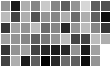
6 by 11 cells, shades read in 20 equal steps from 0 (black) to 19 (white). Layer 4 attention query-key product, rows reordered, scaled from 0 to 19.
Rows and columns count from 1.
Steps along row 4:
down down down up up up down same up down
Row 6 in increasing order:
0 1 2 3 5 7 7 8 11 13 19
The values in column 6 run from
2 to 11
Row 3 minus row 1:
-7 10 -2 4 -7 0 -4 0 -2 3 -2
